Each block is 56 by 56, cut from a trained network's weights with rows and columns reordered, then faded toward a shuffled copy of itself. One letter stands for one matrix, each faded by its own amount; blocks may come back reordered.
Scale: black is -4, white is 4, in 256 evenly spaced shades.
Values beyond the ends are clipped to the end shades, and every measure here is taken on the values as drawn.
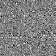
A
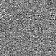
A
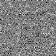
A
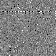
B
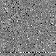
B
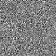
A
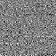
A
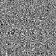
A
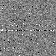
B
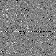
B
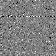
B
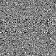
A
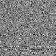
A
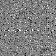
B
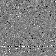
B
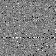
B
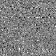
B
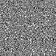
A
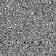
B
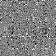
B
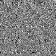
A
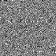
A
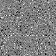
B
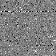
B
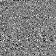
A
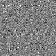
A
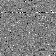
B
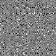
B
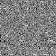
A
